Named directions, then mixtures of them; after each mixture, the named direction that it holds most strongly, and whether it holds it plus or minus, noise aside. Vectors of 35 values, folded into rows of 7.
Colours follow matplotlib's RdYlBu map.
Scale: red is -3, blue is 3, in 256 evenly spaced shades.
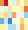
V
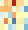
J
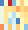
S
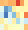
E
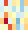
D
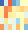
S, plus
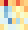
E, plus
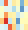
D, plus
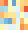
V, plus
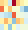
J, plus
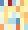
S, plus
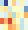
V, minus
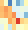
E, minus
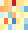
J, plus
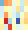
D, plus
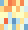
J, plus
